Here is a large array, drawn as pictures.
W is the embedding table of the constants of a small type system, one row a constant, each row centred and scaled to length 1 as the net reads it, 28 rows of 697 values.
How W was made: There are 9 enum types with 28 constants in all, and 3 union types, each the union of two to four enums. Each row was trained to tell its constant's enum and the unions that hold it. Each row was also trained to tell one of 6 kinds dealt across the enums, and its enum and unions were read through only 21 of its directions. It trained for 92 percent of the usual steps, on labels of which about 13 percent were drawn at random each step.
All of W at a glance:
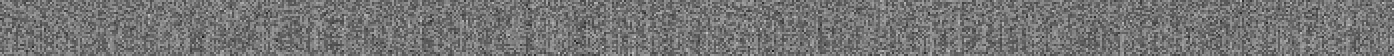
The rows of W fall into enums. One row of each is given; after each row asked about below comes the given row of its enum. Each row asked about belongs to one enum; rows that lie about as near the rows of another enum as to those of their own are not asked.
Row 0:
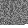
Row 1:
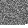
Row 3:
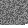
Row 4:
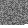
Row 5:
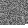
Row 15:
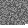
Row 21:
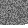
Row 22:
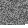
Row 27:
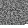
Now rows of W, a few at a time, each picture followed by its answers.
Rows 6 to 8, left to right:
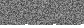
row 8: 27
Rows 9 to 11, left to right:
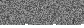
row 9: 5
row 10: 22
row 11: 27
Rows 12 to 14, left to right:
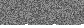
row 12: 27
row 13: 5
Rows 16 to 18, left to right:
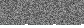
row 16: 0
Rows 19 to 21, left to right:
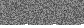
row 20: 21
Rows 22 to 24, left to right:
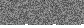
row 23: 21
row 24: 5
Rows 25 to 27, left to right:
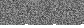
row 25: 21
